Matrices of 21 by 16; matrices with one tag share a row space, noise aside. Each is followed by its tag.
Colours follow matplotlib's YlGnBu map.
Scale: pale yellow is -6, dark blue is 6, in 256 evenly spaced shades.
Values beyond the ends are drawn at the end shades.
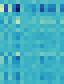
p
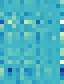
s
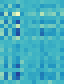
p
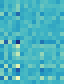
p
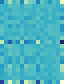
s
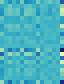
s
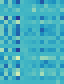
p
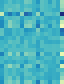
s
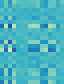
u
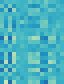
u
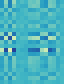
u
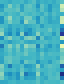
s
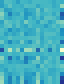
s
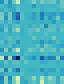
p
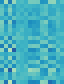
u
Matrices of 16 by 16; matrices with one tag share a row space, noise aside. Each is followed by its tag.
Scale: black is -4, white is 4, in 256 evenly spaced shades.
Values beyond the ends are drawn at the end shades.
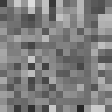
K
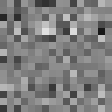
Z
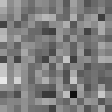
Z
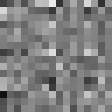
Z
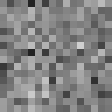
K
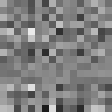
K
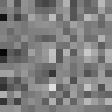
Z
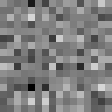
K
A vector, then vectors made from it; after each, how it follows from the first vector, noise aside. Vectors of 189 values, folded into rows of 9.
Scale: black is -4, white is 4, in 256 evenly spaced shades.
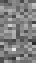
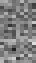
negated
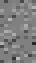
partly zeroed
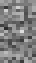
wrapped around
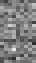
copied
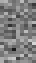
negated
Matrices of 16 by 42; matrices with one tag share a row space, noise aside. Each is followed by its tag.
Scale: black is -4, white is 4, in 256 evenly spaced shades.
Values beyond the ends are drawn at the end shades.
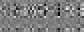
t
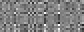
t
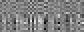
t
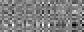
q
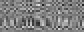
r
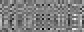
q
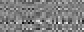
r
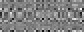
q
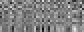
q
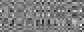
q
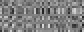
q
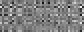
q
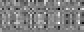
t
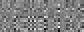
t
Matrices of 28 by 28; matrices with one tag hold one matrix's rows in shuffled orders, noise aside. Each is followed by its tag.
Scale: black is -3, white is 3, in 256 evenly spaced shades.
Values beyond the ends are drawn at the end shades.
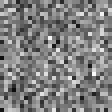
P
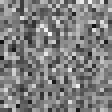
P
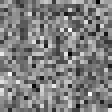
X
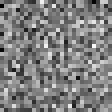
P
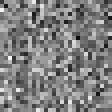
X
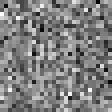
X
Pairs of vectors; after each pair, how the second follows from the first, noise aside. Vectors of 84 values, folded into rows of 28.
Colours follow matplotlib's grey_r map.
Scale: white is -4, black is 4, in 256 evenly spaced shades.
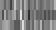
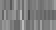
shrunk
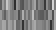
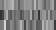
shuffled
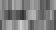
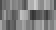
reversed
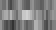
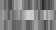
reversed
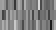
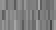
shrunk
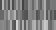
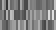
shuffled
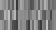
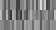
shuffled
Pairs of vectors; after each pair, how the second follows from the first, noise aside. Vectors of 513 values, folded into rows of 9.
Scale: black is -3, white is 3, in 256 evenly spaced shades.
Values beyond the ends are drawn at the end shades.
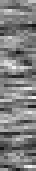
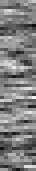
copied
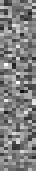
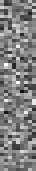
copied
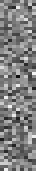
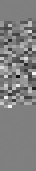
partly zeroed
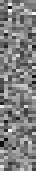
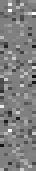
partly zeroed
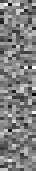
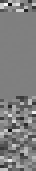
partly zeroed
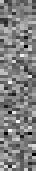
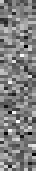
copied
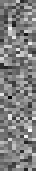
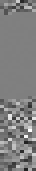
partly zeroed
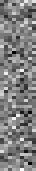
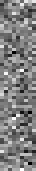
copied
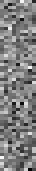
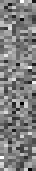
copied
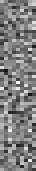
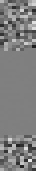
partly zeroed
